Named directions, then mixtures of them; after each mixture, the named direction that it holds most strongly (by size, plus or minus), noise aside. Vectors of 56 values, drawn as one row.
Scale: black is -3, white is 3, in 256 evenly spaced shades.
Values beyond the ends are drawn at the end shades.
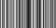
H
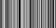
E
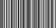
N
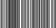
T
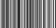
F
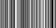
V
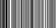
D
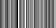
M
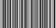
N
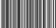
F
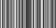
H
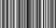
H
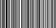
D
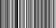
M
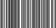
T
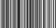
F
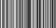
H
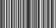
N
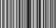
H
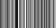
M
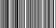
M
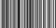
F
